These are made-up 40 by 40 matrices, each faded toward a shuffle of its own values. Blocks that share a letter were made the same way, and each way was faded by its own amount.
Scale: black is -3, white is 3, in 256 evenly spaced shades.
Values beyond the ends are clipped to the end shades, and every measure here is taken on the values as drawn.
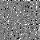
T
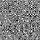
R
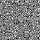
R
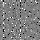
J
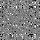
T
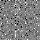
T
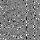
T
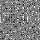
J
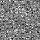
R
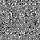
R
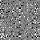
T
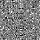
R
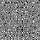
T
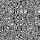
R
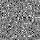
R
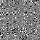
T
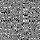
T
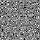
R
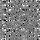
T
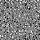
R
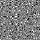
R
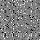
J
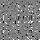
J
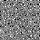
R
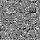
J
